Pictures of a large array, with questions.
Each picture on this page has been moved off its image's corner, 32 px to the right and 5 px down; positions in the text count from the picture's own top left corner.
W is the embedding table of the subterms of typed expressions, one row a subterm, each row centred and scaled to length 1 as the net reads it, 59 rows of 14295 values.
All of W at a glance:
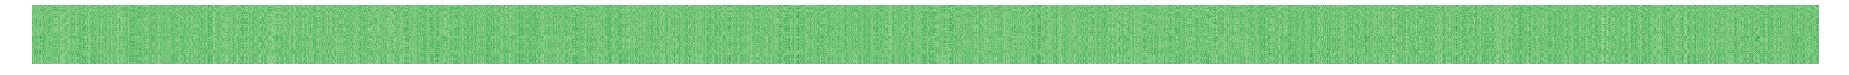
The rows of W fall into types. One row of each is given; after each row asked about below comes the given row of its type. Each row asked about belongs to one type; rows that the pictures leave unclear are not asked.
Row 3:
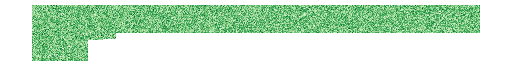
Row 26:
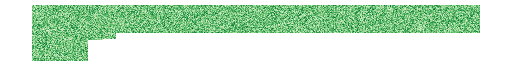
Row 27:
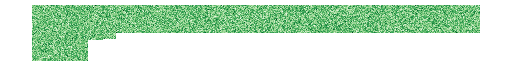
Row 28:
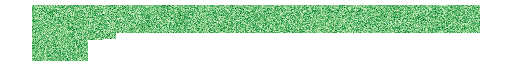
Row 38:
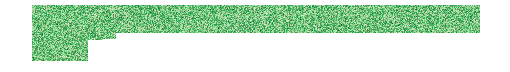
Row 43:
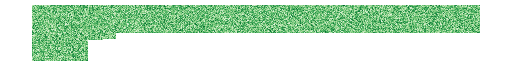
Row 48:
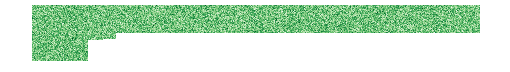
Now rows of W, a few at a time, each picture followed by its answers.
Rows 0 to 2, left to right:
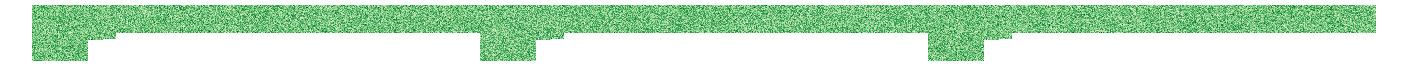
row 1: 26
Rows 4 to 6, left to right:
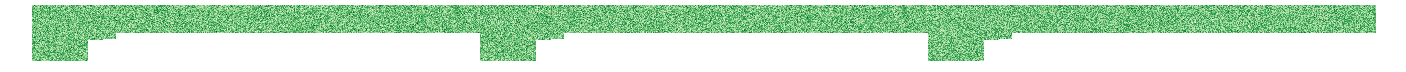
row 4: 28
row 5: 43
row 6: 26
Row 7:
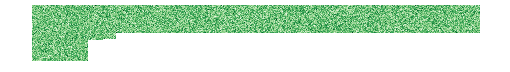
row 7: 27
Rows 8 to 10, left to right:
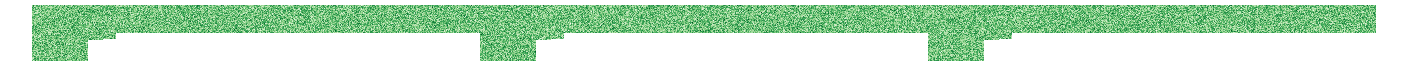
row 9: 48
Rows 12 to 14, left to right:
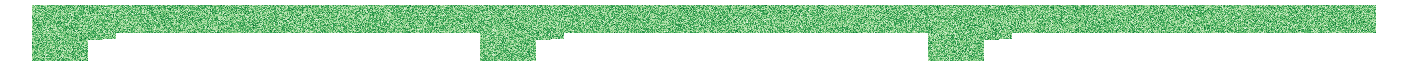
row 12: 38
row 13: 26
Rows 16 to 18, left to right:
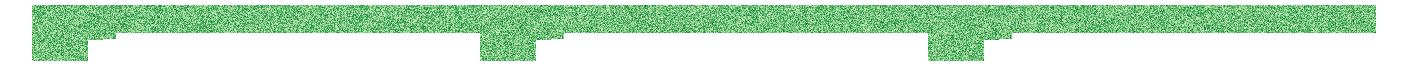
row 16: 43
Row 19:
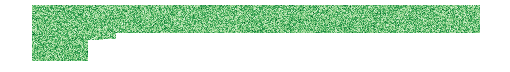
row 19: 48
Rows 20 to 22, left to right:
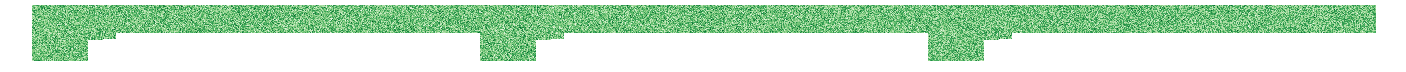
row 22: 26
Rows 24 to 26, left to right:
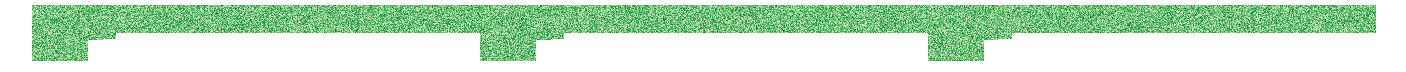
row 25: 27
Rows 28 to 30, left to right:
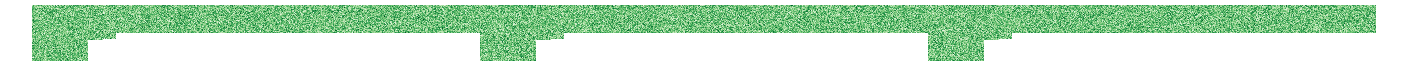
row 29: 43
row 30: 26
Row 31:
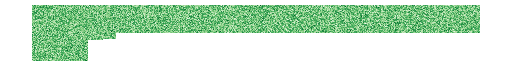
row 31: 48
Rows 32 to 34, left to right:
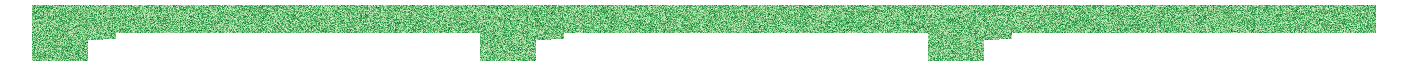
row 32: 48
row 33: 3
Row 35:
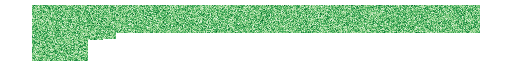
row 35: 3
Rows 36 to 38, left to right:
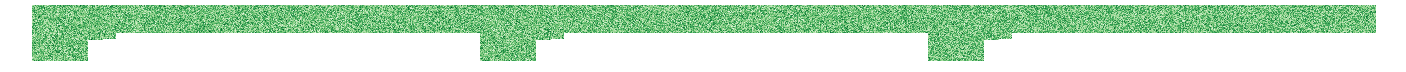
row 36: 43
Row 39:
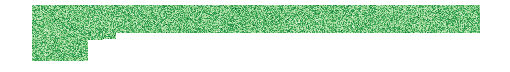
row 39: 26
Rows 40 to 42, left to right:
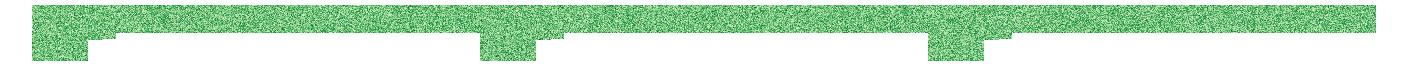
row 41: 28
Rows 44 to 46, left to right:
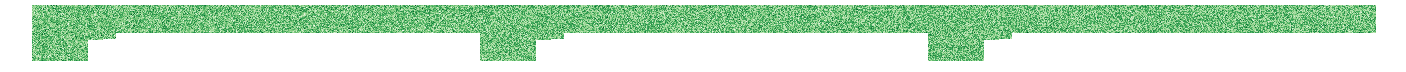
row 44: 3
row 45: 43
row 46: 48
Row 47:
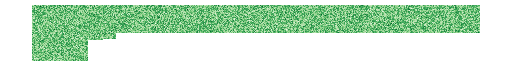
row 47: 43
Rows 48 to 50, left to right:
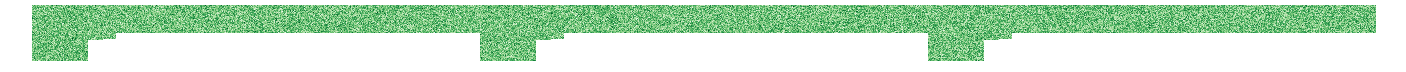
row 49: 38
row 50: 38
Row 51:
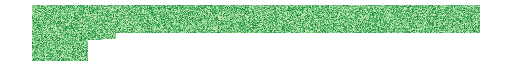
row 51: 38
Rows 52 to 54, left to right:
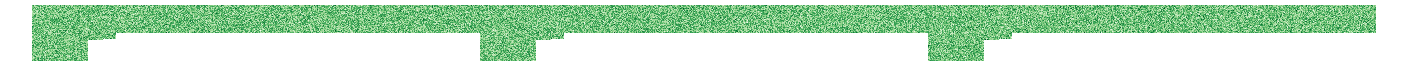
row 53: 26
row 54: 48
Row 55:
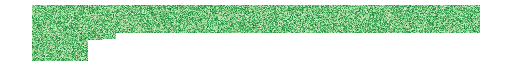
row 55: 38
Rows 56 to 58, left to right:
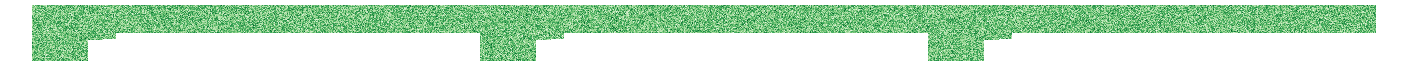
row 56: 38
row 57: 3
